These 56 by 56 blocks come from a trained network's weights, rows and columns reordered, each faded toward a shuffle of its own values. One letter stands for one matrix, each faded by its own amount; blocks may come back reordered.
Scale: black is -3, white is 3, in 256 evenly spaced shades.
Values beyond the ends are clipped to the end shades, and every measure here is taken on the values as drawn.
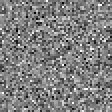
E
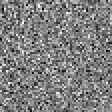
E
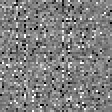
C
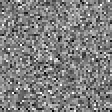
E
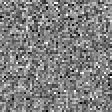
E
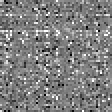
C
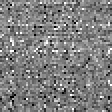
C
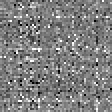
C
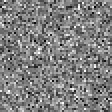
E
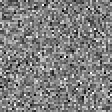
E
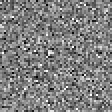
E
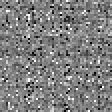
C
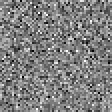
E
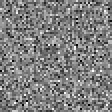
E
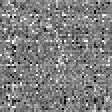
C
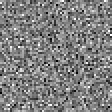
E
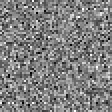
E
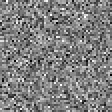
E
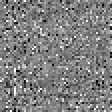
C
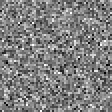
E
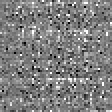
C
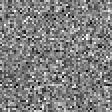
E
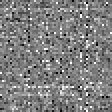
C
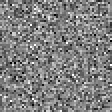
E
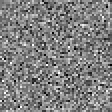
E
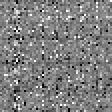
C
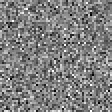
E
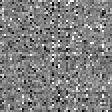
C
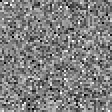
E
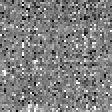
C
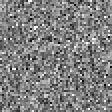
E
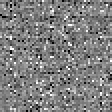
C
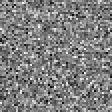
E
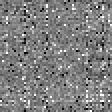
C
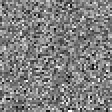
E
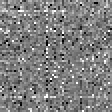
C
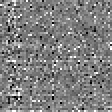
C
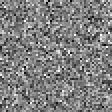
E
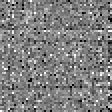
C
